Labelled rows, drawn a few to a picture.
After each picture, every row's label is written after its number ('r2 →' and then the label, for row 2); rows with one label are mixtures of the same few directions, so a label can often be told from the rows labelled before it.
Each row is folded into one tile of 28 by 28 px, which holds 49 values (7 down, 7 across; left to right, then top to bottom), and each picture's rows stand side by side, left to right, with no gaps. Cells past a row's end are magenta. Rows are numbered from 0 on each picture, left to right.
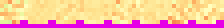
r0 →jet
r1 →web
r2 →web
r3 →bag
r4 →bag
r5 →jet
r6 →bag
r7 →web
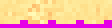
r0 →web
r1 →jet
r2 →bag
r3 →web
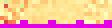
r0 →bag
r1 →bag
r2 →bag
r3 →jet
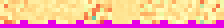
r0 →bag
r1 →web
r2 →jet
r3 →web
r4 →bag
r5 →jet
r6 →bag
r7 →bag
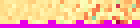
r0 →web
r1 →bag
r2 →bag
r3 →web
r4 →bag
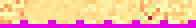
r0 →jet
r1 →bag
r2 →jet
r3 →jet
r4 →bag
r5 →web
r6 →jet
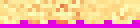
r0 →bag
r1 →jet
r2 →jet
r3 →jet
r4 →web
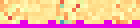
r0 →web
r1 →jet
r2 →bag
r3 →web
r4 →bag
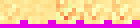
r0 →web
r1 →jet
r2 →web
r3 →web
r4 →web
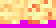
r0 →jet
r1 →jet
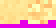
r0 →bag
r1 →jet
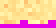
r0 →bag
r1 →jet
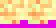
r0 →jet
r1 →jet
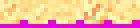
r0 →web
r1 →web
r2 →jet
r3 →web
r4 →bag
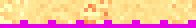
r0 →jet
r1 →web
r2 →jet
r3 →jet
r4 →web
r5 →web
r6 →bag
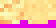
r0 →jet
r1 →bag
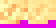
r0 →web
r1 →web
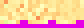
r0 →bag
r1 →web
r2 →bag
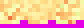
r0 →web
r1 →jet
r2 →jet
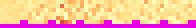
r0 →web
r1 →web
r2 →bag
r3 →web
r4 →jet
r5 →bag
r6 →bag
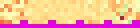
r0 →jet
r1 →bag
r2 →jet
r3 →bag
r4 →web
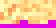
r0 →web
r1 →jet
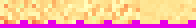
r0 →bag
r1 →bag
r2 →web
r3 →web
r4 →web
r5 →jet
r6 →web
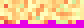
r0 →bag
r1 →web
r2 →jet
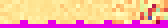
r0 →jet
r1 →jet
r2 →bag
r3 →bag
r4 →jet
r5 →web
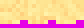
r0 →jet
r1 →bag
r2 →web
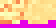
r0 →jet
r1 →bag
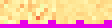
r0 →bag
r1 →web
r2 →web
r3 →web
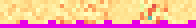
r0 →web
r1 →web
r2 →bag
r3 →jet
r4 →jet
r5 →web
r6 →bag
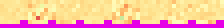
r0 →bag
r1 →web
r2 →bag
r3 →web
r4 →web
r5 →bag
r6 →bag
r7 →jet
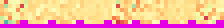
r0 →bag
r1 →web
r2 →bag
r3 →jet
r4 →bag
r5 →jet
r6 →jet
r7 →web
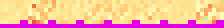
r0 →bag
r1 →bag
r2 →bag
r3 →web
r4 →web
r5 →web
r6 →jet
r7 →web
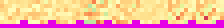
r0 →web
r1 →jet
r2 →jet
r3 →jet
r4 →bag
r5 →jet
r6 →web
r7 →web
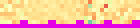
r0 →jet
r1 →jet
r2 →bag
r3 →bag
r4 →web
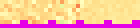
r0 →jet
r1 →bag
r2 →bag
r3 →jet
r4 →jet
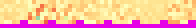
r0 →jet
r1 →web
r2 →web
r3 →jet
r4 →web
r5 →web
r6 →jet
